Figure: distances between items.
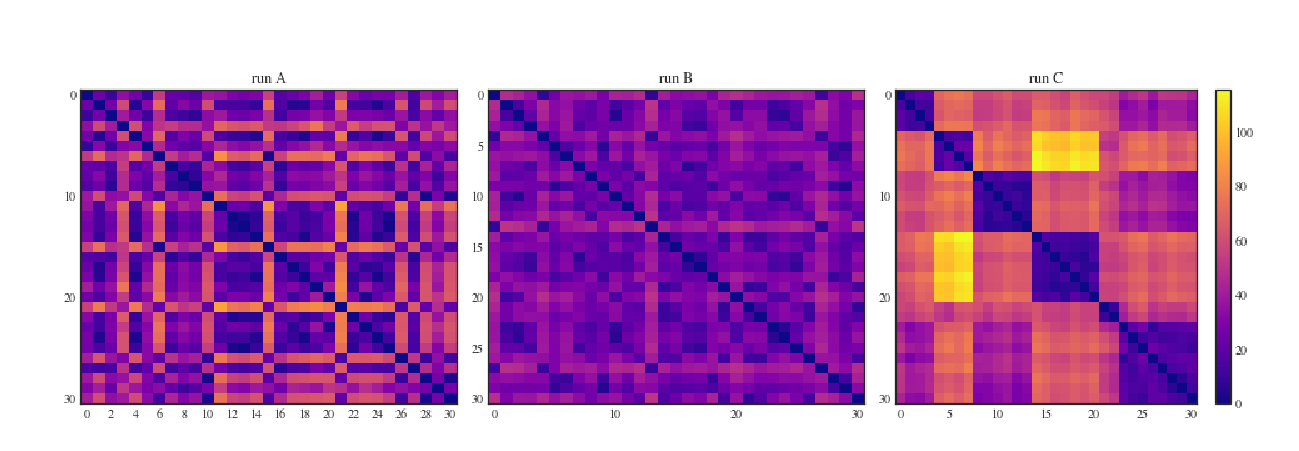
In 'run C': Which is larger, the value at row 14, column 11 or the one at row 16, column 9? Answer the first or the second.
the first
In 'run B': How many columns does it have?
31
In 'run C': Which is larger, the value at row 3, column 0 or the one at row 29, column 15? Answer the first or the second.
the second
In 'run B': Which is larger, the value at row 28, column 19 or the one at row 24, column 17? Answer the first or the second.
the first
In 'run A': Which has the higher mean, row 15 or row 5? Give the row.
15
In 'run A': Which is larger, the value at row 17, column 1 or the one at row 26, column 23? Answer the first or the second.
the second
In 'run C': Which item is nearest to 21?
22
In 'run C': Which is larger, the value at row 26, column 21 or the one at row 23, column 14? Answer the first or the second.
the second
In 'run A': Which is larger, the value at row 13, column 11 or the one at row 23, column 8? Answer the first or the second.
the second
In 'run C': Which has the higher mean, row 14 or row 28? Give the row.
14
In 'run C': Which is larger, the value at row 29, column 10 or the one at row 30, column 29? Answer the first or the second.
the first
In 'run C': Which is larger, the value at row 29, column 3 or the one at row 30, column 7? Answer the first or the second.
the second
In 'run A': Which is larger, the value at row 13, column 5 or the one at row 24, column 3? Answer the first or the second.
the second
